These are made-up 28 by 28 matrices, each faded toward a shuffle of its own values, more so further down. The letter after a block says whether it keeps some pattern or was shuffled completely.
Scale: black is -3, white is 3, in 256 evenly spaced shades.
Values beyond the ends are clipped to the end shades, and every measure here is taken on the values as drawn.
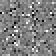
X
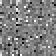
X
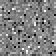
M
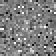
M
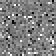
X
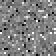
M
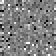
X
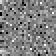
X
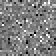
M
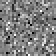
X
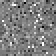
M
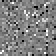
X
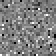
M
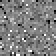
M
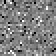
M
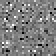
X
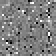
X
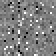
X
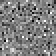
M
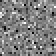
M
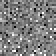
M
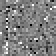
X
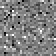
X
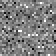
M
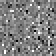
X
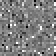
X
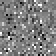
X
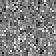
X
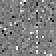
X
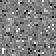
M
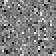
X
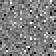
M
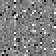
X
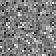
M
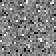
M
